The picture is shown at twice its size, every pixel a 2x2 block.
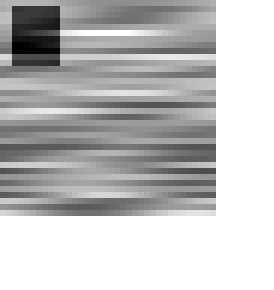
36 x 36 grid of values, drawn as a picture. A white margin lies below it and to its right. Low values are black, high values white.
Odd patch: lower, in the top left. Grain: streaks across. Ninth with the lowest average: top left.
